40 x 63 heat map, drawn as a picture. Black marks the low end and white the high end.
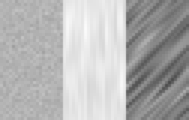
It is made of 1 by 3 panels. Panel 1,1: high, fine-grained, faint in contrast. Panel 1,2: very high, streaked downward, faint in contrast. Panel 1,3: middling, slanting up to the right.
